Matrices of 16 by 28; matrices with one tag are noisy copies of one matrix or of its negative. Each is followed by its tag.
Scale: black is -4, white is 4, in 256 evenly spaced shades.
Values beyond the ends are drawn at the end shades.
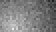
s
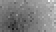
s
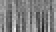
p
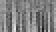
p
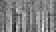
p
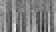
p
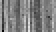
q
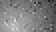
s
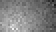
s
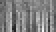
p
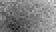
s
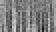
p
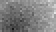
s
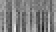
p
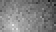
s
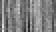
q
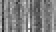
q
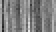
q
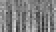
p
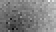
s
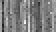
q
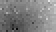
s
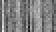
q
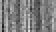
q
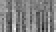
p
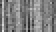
q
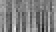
p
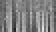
p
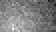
s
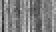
q
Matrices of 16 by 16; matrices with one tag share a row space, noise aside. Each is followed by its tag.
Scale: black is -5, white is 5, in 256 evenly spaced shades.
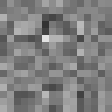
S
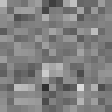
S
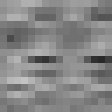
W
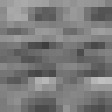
W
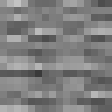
W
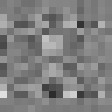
S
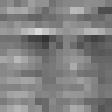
W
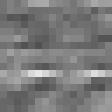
W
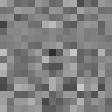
S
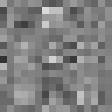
S
